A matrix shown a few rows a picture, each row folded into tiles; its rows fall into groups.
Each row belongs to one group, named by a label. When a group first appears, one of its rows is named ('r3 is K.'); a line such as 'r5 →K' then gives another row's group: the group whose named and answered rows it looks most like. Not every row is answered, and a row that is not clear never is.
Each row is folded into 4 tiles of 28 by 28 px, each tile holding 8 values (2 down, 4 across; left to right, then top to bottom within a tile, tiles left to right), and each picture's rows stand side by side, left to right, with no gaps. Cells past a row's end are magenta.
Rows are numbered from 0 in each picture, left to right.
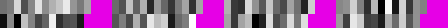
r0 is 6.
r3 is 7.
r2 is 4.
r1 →4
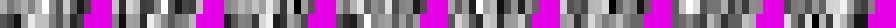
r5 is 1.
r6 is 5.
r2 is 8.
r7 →6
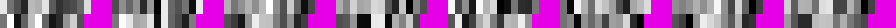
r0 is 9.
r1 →7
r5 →6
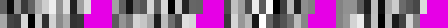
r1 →7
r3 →7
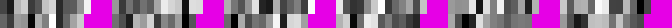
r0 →4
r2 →4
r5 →1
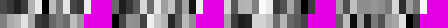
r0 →7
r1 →4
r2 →1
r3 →6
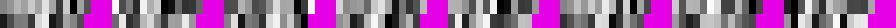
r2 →6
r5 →8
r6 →1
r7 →4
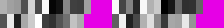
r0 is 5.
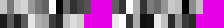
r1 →6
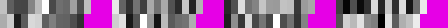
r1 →9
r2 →6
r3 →7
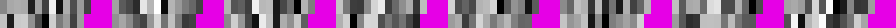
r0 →7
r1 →1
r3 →9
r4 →1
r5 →7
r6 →1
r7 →5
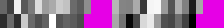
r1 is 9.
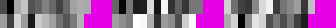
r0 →4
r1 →7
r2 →9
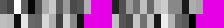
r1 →6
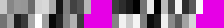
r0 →9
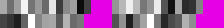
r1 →5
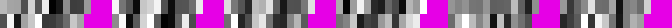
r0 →5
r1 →9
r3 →4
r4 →7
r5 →4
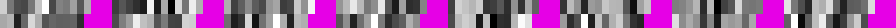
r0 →9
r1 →7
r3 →5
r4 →5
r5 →6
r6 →7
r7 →9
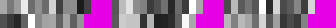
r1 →5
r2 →7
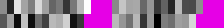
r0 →6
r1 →7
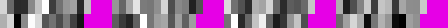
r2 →9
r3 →4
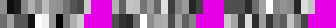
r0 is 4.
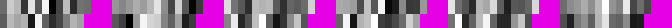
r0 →5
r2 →9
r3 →5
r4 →9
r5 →8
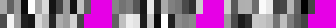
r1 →7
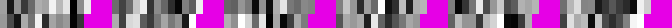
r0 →6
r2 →7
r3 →5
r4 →4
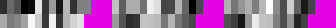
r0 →7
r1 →1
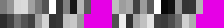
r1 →5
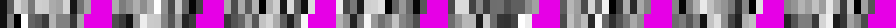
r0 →6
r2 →4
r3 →1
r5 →5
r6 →4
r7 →8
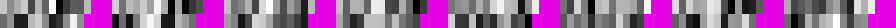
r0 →9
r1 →8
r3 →1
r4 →6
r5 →6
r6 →1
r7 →4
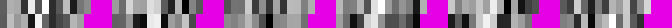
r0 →5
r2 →7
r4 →8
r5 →6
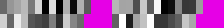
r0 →7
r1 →5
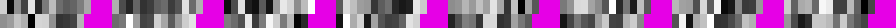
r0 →4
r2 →6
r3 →5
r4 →8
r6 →5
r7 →1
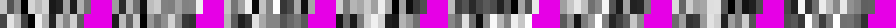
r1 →6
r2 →9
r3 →8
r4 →4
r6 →1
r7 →6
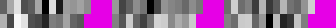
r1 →4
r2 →7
